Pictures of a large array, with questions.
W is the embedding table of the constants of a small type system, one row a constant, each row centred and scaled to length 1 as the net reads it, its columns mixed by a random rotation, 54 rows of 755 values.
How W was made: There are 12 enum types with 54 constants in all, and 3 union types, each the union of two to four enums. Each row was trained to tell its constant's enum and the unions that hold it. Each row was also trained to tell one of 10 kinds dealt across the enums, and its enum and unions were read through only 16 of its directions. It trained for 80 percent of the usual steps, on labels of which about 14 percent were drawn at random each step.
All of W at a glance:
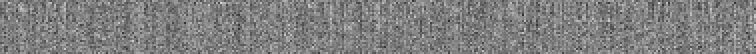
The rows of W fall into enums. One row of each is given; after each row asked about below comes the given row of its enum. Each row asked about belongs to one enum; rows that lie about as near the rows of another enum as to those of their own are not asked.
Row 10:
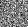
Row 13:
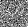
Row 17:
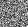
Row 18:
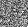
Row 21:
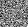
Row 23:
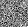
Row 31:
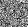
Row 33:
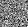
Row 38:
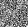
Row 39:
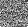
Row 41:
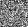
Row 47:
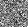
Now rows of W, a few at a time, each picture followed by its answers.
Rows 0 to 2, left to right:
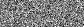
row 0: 41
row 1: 39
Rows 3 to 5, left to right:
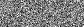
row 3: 18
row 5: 17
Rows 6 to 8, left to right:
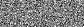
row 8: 18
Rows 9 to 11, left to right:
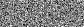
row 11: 17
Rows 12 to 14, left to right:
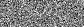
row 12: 18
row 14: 17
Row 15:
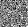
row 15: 13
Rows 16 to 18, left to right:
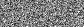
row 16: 41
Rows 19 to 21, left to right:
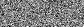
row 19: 41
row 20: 39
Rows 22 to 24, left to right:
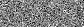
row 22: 18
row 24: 33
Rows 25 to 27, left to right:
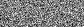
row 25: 21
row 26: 21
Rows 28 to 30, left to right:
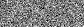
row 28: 21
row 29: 38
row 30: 21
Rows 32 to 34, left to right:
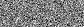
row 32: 33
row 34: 23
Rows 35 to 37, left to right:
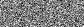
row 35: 39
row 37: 38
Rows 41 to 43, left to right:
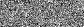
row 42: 31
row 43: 38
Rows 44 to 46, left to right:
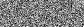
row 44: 39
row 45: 10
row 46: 38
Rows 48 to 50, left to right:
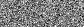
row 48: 18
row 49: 17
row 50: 33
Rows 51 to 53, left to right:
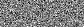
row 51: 47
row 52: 17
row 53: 47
